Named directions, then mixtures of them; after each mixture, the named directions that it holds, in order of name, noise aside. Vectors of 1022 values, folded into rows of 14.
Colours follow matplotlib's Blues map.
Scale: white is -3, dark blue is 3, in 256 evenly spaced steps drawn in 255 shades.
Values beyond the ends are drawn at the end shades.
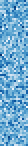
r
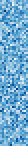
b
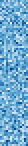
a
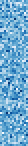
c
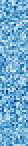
b, r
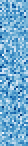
c, r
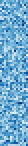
a, c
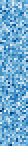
b, c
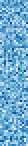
a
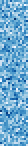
c, r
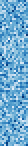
a, r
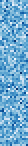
a, b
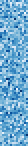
c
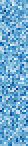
b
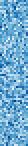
r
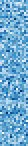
c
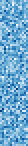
b
